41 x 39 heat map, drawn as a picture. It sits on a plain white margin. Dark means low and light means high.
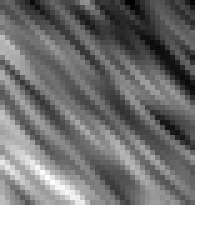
Mirror symmetry: none. Ninth with the highest average: bottom left. Lone odd cells: none. Slope: up to the bottom left.
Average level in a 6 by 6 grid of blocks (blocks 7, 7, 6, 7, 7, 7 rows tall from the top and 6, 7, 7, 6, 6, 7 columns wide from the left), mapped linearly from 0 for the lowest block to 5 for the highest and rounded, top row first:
211001
322101
322231
322221
532332
454232
